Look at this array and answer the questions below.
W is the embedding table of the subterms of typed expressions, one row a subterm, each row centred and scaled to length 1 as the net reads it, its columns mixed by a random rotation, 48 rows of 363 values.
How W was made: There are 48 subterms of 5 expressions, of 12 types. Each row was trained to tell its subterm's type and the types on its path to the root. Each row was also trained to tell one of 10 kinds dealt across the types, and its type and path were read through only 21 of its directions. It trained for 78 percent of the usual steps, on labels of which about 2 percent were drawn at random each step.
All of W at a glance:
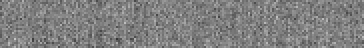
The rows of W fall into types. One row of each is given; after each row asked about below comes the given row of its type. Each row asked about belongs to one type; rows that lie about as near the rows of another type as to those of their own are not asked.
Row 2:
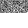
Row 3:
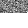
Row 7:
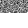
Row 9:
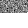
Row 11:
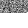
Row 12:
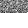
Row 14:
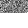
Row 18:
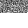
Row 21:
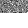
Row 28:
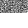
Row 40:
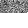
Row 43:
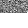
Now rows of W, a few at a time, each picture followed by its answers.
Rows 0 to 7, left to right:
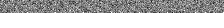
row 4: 43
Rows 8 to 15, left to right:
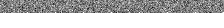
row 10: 12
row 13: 28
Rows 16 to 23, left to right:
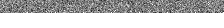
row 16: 14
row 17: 3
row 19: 28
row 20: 11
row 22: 9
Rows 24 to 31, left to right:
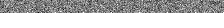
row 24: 28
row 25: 11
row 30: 9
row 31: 43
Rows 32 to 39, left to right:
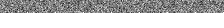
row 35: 2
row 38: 40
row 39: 40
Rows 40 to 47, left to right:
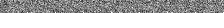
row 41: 3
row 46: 40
